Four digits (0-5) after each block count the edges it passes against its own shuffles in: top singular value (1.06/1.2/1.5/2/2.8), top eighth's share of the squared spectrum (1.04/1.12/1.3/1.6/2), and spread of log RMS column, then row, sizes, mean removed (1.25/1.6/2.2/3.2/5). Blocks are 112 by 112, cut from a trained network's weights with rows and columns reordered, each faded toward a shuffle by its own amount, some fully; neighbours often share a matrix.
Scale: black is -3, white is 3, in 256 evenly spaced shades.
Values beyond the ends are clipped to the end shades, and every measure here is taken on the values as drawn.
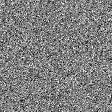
2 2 0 1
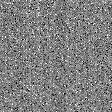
1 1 0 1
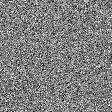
0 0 0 0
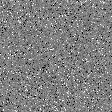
0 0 0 0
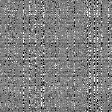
4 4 4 0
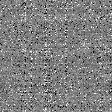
3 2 2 0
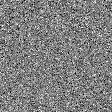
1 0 0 0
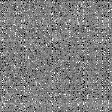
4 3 3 0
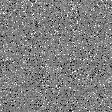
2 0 1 0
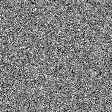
1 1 0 0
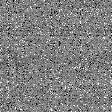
2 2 2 0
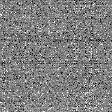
3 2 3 0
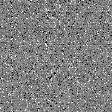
2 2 2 0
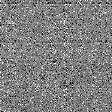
2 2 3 0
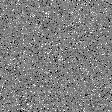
0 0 0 0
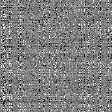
4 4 4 0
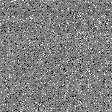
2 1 1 0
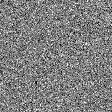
2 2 0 0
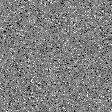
0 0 0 0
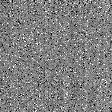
2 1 0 1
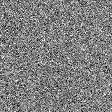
2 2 0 0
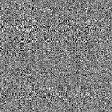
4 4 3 3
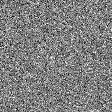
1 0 0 0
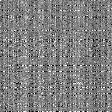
4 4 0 4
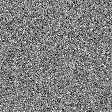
1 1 0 0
